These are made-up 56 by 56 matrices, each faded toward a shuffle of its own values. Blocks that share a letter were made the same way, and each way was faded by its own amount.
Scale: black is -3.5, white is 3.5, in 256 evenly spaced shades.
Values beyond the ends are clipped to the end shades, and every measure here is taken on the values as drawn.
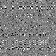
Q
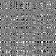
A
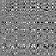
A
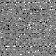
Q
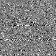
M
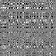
A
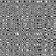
A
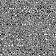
M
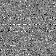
M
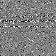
M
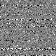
M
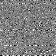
M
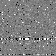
Q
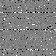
Q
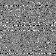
M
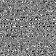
M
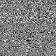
M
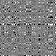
A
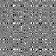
A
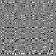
A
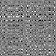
A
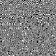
Q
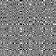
A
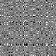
A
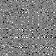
Q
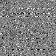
M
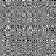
A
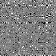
Q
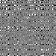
A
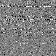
M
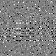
Q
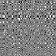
A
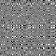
A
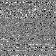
M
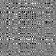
A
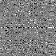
Q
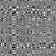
A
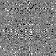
Q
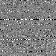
M
